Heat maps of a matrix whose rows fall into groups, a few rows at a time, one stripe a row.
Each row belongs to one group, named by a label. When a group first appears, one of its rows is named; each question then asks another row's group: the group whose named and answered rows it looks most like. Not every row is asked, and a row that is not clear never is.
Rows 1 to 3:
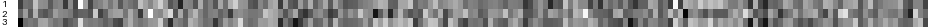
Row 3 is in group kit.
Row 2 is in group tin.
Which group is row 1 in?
kit
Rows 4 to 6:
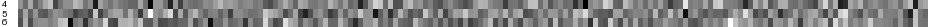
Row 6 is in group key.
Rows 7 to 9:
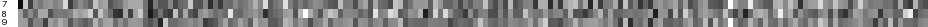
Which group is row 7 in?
key
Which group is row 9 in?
key
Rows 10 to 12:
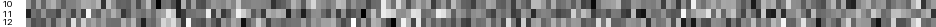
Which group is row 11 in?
kit
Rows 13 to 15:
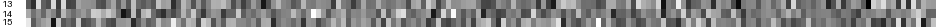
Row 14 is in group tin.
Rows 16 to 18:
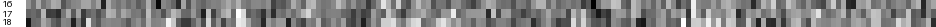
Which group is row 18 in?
kit
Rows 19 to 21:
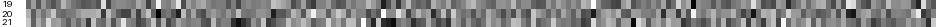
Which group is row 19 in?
tin
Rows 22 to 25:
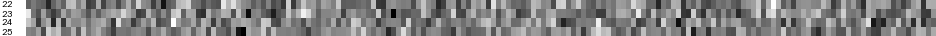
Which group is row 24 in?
key
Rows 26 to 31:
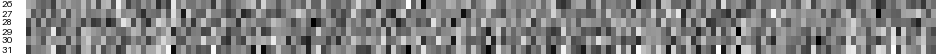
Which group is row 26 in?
key
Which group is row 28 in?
tin
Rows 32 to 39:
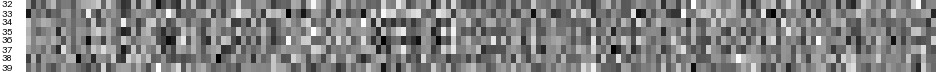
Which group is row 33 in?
kit
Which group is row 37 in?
tin
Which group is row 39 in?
tin
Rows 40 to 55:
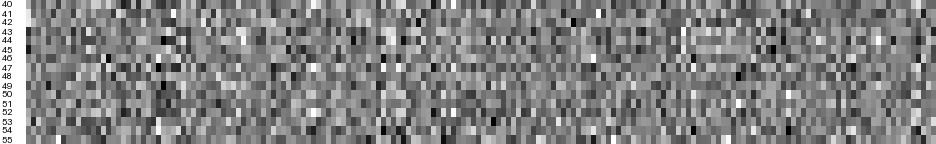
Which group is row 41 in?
key
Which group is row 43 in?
kit
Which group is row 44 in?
kit
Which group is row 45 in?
kit
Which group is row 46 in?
tin
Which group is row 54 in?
tin
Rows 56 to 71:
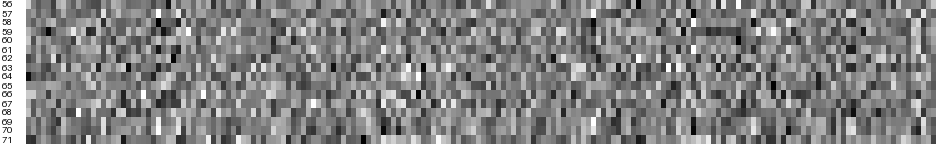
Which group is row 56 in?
key
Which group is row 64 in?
kit
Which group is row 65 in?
kit
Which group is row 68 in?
key
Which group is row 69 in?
tin
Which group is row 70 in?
tin
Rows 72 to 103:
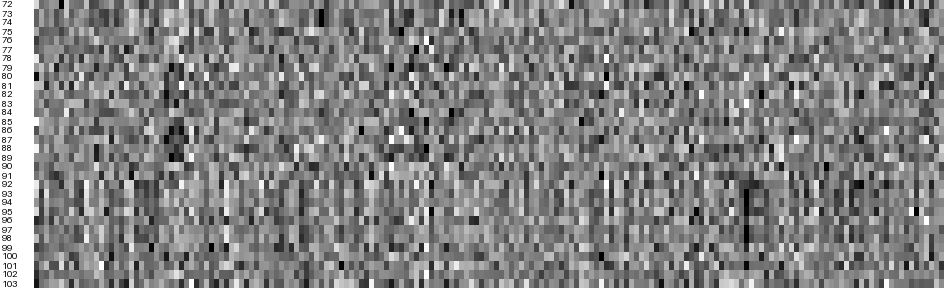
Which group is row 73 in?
tin
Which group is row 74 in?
tin
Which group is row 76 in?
kit
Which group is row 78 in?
key
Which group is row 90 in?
kit
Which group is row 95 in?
key
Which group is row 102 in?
kit
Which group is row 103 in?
kit
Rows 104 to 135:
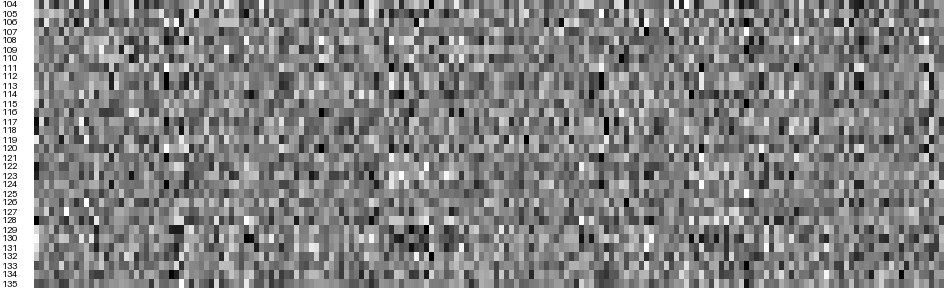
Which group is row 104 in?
key
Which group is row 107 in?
key
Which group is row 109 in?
key
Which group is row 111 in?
tin
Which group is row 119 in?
key
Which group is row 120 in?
tin
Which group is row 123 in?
kit
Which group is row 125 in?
key
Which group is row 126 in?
key
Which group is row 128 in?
kit
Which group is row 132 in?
key
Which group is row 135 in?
kit
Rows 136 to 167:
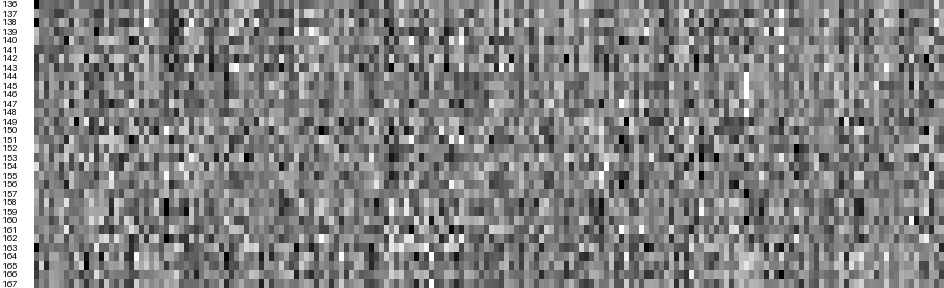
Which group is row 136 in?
kit
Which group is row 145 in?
key
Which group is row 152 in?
tin
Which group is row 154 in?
key
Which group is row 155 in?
tin
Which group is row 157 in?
key
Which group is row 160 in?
key
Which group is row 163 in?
kit
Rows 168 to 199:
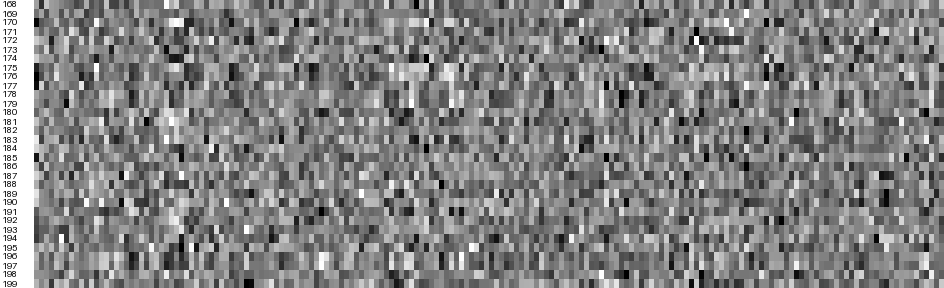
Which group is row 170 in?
kit
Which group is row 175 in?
kit
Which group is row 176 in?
kit
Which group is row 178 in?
tin
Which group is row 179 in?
tin
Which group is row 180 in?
tin
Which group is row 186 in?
key
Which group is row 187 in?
key
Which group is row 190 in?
key
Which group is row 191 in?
tin
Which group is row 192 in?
kit
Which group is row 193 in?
kit
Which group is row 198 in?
tin
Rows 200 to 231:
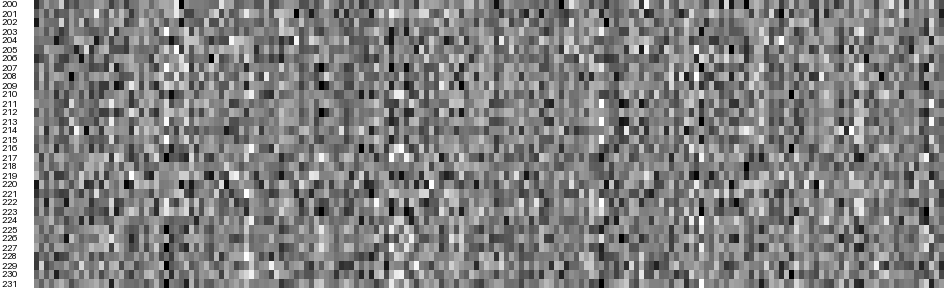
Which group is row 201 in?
kit
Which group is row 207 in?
tin
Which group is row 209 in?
tin
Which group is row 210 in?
kit
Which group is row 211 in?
tin
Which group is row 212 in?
tin
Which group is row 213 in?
tin
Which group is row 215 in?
tin
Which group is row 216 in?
kit
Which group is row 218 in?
key
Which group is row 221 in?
kit
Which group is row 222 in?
tin
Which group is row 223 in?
tin
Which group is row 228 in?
kit
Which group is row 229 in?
key
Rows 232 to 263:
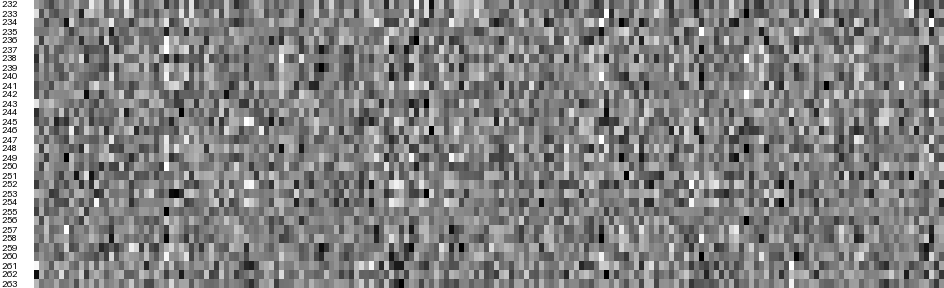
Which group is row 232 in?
key
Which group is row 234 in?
tin
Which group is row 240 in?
tin
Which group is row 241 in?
kit
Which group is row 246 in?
key
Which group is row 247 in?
tin
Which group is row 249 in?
tin
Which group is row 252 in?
kit
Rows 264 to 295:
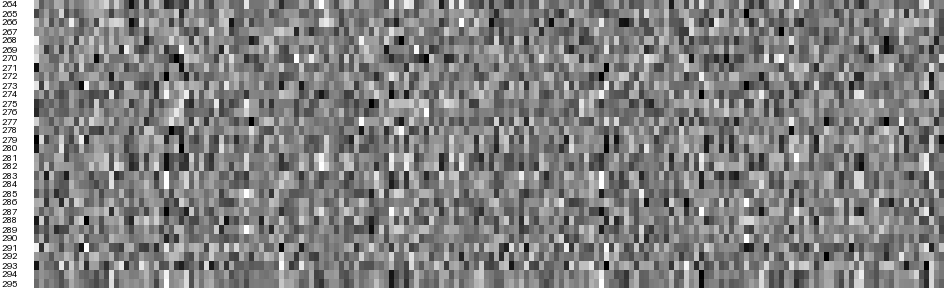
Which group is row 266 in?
tin
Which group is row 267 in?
kit
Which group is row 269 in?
key
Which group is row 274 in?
tin
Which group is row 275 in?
kit
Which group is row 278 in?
kit
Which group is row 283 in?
tin
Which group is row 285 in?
kit
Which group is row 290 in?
key
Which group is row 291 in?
key
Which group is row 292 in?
kit
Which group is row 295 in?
tin
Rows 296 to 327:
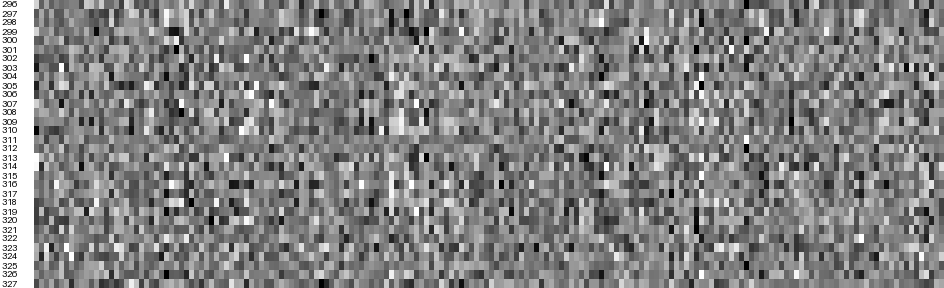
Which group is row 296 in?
key
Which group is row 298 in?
tin
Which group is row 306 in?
kit
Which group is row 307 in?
key
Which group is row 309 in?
kit
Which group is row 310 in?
kit
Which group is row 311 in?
key
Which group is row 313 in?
kit
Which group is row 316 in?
kit
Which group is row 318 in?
kit
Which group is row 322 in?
tin
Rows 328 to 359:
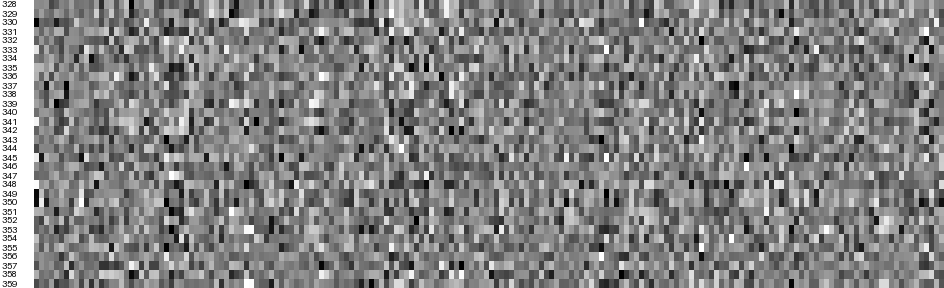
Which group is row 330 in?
kit
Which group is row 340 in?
tin
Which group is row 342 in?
tin
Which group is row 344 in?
kit
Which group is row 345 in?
key
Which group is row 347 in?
kit
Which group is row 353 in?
kit
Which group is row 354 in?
key
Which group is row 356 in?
tin
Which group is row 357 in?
tin
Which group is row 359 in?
kit
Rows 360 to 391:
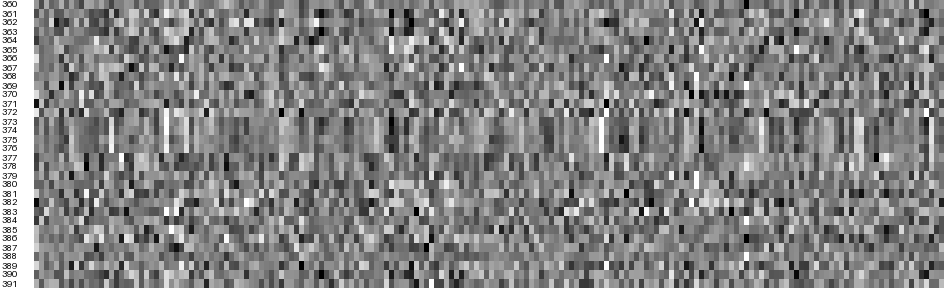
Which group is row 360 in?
key
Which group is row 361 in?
tin
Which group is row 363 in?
tin
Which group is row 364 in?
kit
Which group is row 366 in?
key
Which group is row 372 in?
key
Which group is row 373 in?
tin
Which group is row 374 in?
tin
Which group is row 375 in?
tin
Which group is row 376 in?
tin
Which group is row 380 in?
kit
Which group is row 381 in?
key
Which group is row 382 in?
kit
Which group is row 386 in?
key
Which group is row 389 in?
key
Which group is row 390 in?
tin
